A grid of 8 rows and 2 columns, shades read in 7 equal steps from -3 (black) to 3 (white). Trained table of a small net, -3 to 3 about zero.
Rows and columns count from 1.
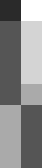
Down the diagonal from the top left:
-2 2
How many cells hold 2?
3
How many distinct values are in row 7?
2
